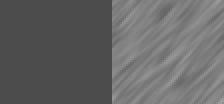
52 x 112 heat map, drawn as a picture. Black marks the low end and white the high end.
The table splits into one row of 2 panels. Panel 1,1: low, flat. Panel 1,2: middling, slanting up to the right, faint in contrast.
